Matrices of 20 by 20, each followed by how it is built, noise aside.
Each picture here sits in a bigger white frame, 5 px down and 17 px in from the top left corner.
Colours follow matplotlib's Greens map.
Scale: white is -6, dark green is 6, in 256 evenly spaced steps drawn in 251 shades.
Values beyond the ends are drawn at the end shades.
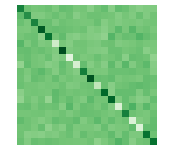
diagonal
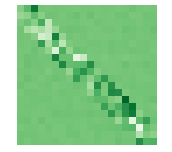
banded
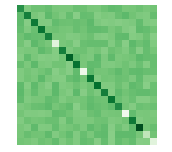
diagonal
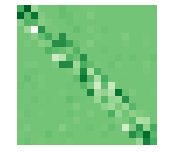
banded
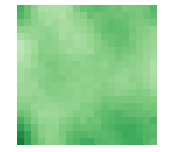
smooth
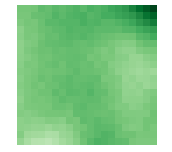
smooth
